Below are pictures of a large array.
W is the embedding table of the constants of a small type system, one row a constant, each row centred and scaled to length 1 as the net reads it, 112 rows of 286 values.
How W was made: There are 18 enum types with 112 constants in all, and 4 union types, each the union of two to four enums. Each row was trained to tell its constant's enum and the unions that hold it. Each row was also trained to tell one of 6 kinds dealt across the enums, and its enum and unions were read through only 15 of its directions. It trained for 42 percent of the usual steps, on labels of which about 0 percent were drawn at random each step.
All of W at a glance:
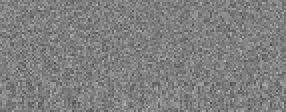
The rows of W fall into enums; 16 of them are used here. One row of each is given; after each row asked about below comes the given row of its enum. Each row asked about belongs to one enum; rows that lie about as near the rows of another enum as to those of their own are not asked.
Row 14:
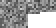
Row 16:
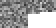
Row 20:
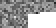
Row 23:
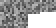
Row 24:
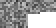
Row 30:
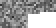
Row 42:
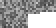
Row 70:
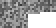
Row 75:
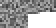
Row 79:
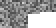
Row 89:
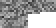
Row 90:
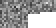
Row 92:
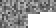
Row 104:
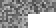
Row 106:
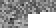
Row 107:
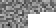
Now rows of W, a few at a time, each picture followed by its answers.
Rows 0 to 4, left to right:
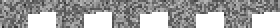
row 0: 42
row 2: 92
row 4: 92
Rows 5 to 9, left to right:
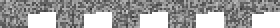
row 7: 75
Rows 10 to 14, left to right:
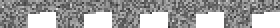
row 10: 75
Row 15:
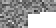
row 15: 107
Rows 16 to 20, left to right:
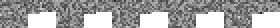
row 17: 23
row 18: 20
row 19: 70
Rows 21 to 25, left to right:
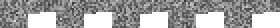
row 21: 70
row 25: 20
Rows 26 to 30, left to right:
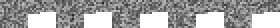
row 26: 24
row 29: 75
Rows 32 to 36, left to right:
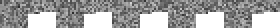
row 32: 20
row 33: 23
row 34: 92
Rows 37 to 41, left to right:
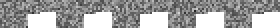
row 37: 24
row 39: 23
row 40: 23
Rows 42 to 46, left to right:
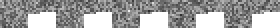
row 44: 16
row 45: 75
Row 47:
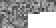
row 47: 20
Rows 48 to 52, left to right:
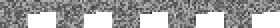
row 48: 24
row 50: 104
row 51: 16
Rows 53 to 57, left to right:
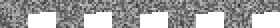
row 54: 24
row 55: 16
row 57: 104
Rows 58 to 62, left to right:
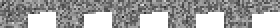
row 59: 23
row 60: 14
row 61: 92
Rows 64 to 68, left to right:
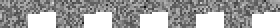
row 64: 104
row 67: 23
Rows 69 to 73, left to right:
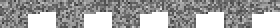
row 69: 90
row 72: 92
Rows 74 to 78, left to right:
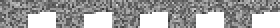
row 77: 92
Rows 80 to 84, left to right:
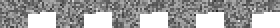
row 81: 16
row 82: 30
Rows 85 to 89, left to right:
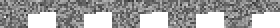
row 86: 75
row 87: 24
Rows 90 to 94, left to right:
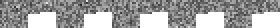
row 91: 42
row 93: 20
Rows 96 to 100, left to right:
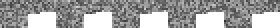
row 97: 75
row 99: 14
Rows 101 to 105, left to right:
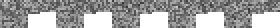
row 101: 104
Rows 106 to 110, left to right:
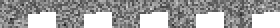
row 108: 14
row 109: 104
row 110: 104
